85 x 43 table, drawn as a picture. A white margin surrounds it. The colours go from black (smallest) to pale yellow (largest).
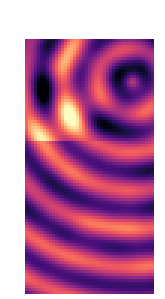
Slope: none. Lone odd cells: none. Mirror symmetry: none. Rings: centred on the top right. Seam: horizontal, 40% of the way down, the bottom part calmer.
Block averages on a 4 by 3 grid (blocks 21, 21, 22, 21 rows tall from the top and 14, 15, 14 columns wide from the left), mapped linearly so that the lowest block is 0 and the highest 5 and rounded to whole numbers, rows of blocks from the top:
1 3 0 / 5 3 2 / 1 3 2 / 3 2 2
